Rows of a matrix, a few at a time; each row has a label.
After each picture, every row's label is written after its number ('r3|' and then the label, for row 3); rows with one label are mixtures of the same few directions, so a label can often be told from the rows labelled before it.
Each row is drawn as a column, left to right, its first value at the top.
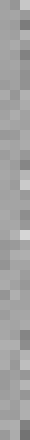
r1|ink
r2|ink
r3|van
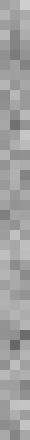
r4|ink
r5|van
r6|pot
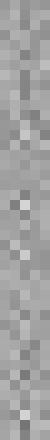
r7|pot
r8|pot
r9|pot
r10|van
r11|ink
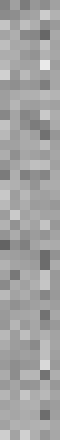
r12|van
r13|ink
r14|van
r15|van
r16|ink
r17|pot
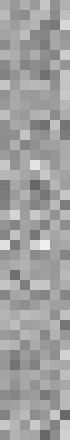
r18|van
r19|ink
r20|ink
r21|van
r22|van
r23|pot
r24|pot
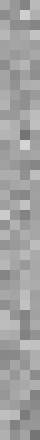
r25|ink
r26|pot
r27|ink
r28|van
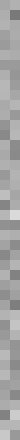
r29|pot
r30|ink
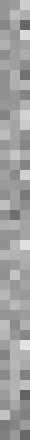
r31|pot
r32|ink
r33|van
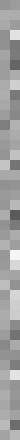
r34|van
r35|ink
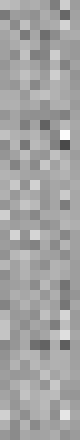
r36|ink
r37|van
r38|pot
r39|van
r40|van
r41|pot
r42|ink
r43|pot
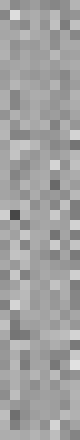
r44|ink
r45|ink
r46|ink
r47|pot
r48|pot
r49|van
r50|pot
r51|ink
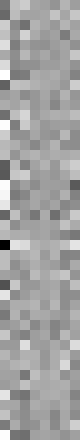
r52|van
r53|van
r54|van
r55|ink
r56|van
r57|ink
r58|ink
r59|van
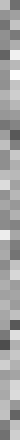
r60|van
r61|pot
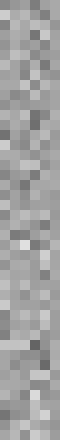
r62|ink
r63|van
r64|van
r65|van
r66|ink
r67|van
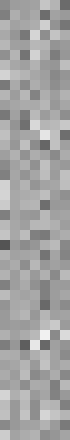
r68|van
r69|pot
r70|van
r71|van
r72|ink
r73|pot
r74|pot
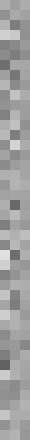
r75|ink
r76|pot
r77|van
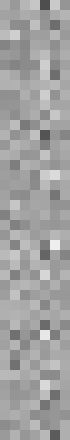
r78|ink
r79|ink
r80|van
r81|pot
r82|pot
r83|van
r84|pot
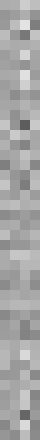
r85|van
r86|pot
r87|pot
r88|van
